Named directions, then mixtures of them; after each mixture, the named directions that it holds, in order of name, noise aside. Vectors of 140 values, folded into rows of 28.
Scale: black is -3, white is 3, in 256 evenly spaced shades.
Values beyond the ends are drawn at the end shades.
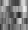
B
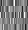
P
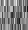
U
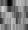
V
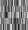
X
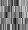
B, X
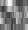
V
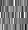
P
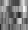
B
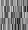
U, X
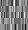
P, X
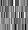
P, X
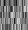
U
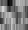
V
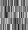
X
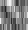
V, X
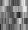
B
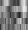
B
